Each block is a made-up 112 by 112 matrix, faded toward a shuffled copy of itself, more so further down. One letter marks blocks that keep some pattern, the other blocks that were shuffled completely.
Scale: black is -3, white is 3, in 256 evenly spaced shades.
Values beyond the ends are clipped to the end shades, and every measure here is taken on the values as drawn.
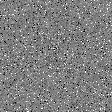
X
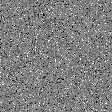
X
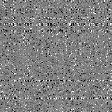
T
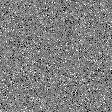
X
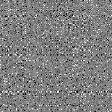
T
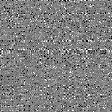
T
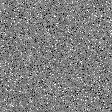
X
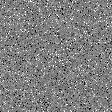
X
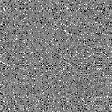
T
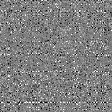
T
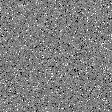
X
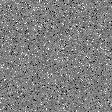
X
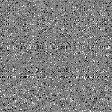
T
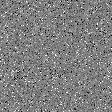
X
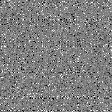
T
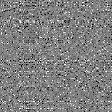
T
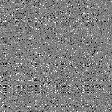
T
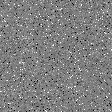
X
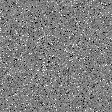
X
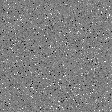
X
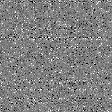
T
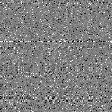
T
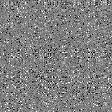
T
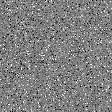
X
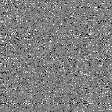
T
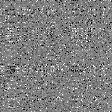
T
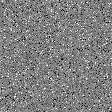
X
